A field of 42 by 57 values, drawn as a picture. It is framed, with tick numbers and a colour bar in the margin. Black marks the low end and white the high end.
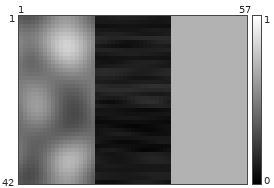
It is made of 1 by 3 panels. Panel 1,1: middling, smooth, strong in contrast. Panel 1,2: very low, streaked across, faint in contrast. Panel 1,3: high, flat.
